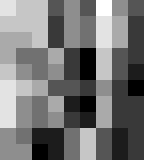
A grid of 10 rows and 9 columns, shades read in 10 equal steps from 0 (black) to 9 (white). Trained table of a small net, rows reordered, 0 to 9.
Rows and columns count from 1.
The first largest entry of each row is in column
7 7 7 7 1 1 1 1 6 6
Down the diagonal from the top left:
8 7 7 6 2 2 6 2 2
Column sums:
68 55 44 34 33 28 62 31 18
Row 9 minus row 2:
-2 -3 -6 -1 -1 3 -5 -5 0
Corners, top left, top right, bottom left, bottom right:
8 3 5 2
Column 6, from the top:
3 4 4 0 0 2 0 1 7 7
